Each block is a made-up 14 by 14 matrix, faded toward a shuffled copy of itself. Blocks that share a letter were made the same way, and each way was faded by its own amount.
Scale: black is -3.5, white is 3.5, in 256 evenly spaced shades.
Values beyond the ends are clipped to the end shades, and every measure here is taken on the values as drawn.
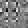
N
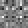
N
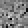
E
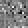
E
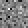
E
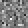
E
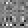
N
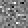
E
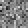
E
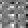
N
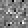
E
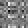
N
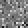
E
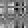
N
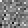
E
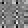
N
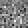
E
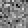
E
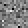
E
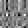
N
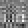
N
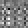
N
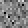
E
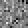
E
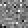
E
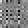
N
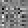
N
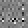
N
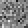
E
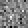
E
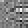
N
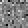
E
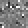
E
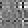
N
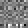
N
